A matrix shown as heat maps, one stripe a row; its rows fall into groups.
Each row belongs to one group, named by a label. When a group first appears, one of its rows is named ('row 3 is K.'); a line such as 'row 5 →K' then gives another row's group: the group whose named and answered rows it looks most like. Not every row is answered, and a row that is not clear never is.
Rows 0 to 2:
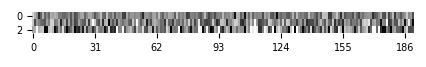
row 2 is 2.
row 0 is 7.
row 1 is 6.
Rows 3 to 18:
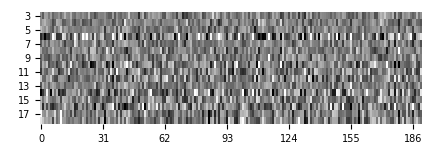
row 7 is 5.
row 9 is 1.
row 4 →2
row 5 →6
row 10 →2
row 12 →7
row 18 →6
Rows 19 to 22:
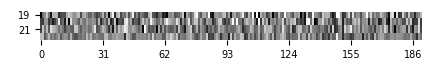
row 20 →6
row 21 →5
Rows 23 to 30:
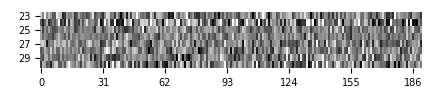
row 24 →6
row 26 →6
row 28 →1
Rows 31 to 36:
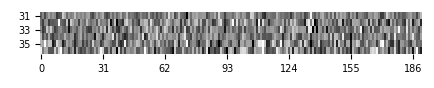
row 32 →6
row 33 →7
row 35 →2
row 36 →6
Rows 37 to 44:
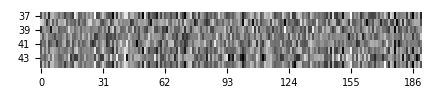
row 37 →5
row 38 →7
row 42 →5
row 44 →5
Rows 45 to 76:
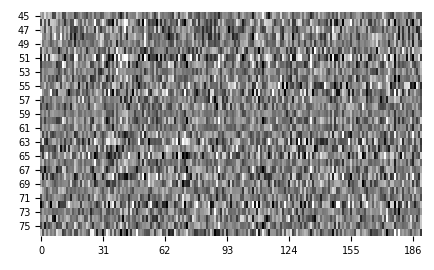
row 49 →6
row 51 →5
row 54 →2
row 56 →7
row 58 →1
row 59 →5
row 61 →5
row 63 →1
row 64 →6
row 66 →5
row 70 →7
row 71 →1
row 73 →2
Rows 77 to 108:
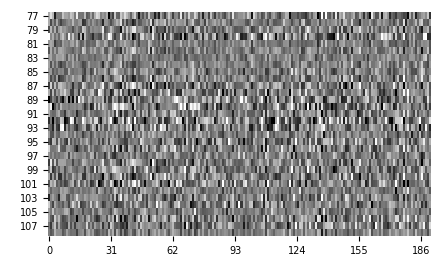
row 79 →5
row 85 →1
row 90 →1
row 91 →7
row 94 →6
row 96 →7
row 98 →5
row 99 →1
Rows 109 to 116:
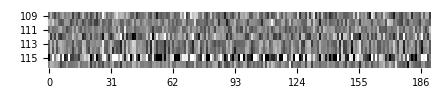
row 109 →1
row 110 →2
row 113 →5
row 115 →1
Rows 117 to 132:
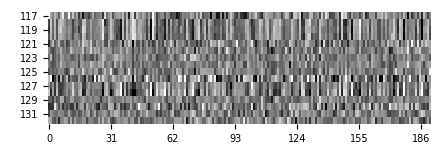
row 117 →6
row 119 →5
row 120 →5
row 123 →1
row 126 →1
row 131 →1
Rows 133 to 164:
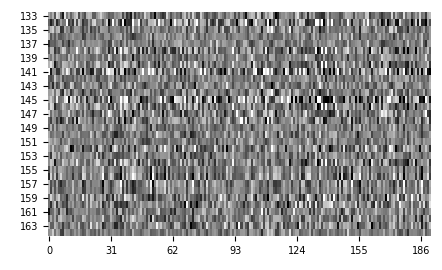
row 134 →6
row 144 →2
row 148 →6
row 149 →5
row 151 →6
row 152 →2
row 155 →5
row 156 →5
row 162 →5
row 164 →2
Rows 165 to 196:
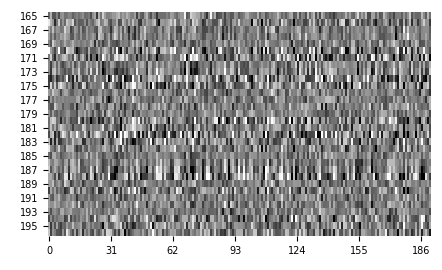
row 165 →1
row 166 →7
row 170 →7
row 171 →1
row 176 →2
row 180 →2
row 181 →5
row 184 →7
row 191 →7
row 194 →1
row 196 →6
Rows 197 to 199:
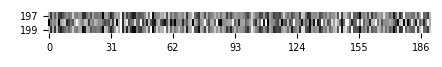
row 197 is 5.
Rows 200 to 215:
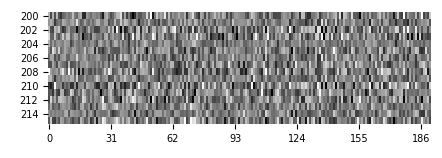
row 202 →7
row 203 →6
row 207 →1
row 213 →1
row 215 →1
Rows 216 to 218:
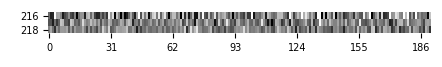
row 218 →1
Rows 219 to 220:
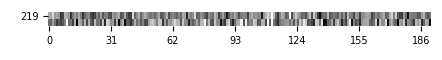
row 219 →2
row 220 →6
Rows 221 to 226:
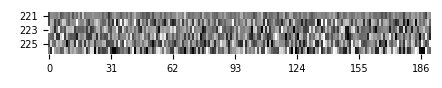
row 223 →7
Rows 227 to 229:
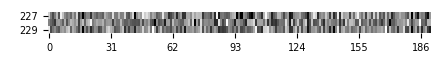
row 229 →6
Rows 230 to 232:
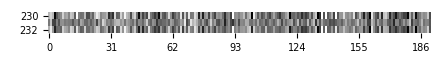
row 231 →1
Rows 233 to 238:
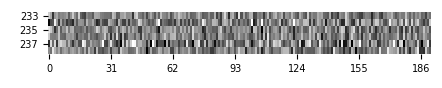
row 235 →7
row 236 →7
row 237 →5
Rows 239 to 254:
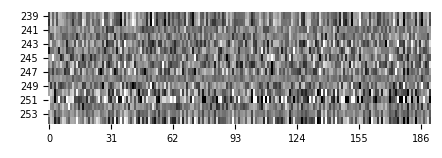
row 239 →5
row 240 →5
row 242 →7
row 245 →2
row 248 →5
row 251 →7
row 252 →6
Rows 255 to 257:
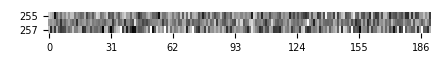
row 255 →7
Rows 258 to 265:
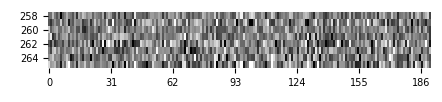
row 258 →6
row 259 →6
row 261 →1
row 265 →6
